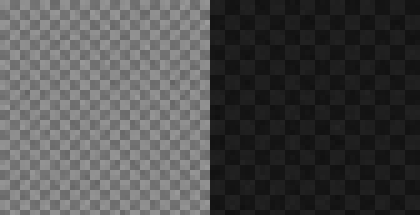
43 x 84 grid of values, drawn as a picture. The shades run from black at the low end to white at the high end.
It is made of 1 by 2 panels. Panel 1,1: middling, checkered. Panel 1,2: very low, checkered, faint in contrast.
